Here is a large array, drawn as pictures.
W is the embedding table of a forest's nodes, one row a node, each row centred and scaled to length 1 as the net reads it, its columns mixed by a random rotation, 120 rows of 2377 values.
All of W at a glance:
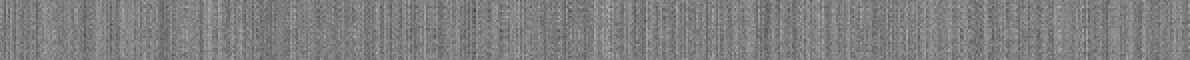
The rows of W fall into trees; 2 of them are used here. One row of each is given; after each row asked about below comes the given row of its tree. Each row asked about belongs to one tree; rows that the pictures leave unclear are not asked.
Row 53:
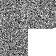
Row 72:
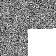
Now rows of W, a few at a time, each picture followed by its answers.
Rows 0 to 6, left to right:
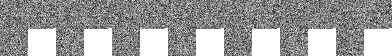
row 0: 53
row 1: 72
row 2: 53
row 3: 72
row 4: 53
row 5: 72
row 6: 53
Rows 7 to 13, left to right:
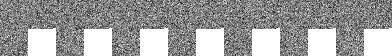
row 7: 53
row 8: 72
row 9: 72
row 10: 53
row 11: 53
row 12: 72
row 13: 72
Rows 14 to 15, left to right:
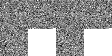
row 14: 72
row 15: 72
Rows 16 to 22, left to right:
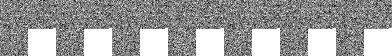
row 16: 53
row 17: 53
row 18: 53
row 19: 72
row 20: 53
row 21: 53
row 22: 53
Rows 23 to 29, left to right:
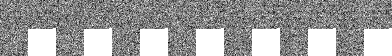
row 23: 53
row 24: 72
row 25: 53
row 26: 72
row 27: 53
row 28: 53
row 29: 53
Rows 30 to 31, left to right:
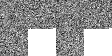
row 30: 72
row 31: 72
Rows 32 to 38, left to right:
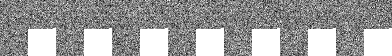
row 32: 53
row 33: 53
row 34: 53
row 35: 53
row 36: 72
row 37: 53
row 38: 72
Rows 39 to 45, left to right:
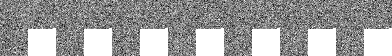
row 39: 53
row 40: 53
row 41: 53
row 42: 72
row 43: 53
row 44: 53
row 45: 72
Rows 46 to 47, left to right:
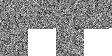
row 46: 53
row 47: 72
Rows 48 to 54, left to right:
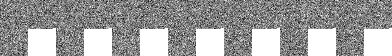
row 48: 53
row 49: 72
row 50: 72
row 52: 53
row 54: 53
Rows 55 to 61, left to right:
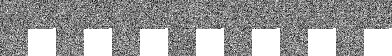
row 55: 72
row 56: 72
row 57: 72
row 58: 53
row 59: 72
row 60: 72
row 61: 72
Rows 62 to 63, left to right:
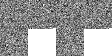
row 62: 72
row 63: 72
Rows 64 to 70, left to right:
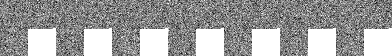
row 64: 72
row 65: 53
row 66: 72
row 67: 53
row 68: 72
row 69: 53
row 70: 72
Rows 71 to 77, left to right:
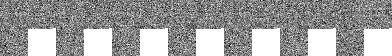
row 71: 72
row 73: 72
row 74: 72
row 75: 72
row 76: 72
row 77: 53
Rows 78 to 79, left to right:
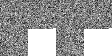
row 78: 72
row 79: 72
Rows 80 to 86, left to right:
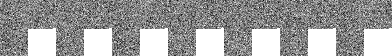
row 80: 53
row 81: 72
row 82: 53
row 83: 72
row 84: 72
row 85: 53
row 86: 53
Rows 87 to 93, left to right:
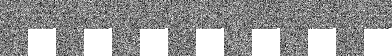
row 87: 53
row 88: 53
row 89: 72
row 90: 53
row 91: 72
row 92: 72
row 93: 53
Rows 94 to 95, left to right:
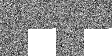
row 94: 53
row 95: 72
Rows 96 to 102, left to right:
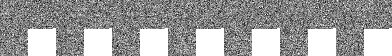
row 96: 72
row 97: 53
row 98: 72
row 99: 72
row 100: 72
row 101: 72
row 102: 53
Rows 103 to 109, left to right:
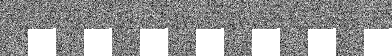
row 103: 72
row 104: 72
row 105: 53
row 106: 53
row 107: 53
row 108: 72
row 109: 53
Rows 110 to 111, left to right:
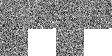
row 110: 53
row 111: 53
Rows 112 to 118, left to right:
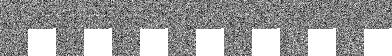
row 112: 53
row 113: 53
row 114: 53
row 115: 72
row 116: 53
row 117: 72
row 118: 72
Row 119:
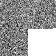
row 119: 53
